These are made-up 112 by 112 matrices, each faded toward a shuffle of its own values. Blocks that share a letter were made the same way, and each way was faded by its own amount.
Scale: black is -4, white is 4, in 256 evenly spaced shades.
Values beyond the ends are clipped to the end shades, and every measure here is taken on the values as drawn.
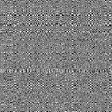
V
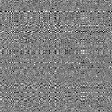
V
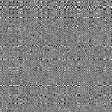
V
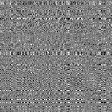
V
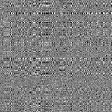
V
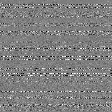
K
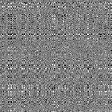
V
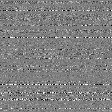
K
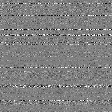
K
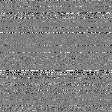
K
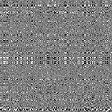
V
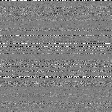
K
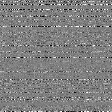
K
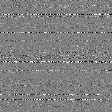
K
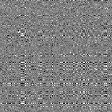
V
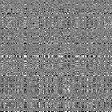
V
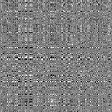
V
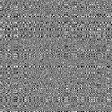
V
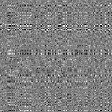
V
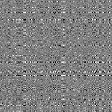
V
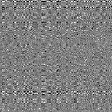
V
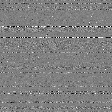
K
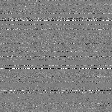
K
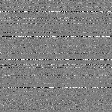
K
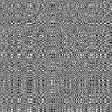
V
